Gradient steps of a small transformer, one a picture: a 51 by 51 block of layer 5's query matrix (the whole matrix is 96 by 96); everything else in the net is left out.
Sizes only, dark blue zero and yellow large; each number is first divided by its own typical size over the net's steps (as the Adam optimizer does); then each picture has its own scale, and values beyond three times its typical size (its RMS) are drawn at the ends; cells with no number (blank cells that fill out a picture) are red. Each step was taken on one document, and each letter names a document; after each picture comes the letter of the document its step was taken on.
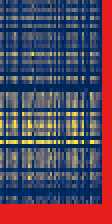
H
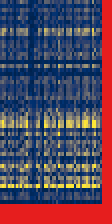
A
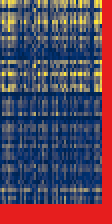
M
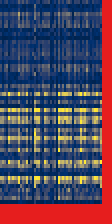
A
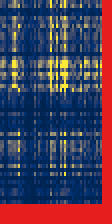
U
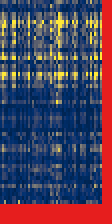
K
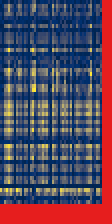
M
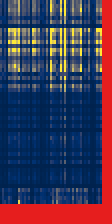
U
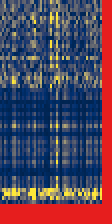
K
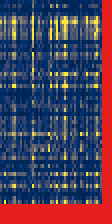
K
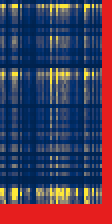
U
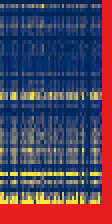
H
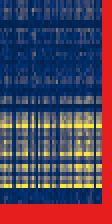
A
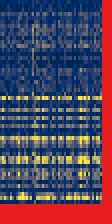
A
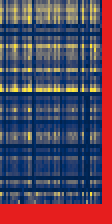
H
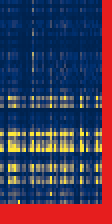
U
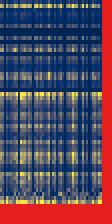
H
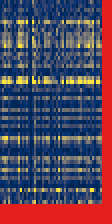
A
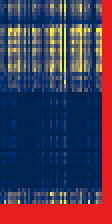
U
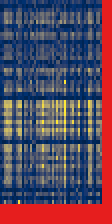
M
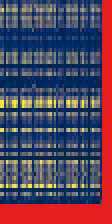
H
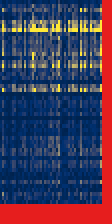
K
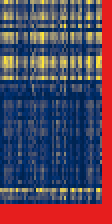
M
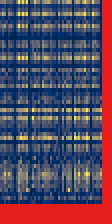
A
